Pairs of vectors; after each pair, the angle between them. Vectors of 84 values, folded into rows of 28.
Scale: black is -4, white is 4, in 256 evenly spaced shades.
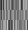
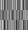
partly opposed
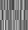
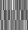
partly opposed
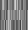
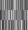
partly aligned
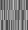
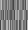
nearly opposite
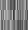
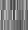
nearly parallel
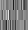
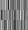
partly aligned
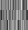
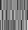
orthogonal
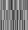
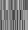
nearly parallel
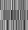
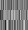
nearly opposite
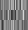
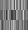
nearly parallel
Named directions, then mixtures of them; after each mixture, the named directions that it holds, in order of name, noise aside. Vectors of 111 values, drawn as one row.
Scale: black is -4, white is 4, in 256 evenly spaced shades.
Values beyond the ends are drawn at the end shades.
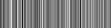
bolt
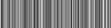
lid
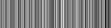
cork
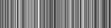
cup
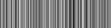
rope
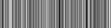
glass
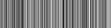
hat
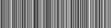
bolt, hat, lid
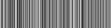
bolt, hat, rope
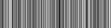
glass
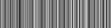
lid, rope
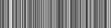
bolt, glass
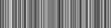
bolt, cork, glass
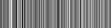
bolt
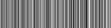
hat, lid, rope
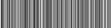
lid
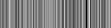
glass, hat, rope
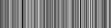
bolt, cup, hat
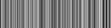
cup, lid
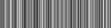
bolt, lid, rope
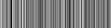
bolt, hat, rope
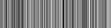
hat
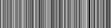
hat, lid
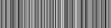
cork, hat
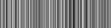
rope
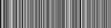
bolt, lid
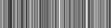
glass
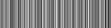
cork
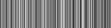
cork, cup, rope
